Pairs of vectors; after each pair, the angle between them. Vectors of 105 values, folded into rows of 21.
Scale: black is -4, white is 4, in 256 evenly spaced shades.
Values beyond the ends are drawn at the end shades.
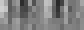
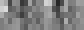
nearly parallel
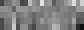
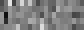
orthogonal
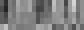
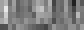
nearly opposite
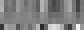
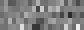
orthogonal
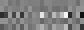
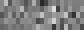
partly aligned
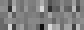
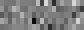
orthogonal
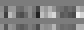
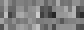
nearly opposite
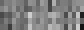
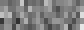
partly opposed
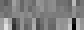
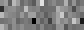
orthogonal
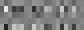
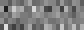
nearly opposite
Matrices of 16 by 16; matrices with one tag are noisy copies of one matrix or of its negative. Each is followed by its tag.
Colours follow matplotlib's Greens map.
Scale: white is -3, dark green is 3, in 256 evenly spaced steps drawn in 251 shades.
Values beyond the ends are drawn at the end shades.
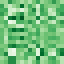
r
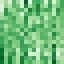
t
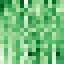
t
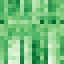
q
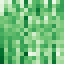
t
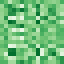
r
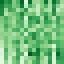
t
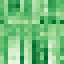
q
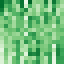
t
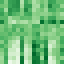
q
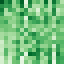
t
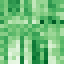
q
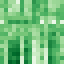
q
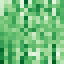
t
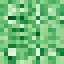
r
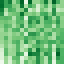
t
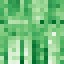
q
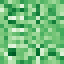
r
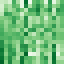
t
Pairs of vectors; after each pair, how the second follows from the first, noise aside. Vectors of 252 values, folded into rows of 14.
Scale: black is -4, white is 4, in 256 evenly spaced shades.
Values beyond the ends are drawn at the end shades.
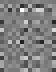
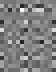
copied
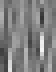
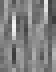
reversed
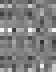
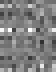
copied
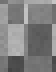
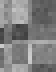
wrapped around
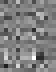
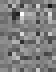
reversed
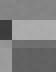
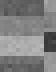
wrapped around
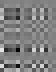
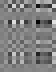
reversed
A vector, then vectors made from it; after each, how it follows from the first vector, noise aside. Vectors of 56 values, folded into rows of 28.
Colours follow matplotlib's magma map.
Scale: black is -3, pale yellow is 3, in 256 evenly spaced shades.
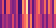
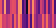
negated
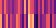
reversed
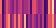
wrapped around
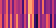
reversed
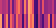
reversed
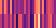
wrapped around
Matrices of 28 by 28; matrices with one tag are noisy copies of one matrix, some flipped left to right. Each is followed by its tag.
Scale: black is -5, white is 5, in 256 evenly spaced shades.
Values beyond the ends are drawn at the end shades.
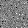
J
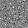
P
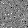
J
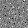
P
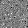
J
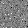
J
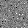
J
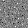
P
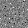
P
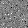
J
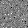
J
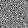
J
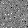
J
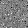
J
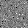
J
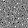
P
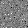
J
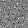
P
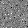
J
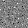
P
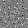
P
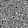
J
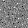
P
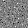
P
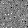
J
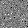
J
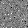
J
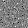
P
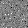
J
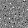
P
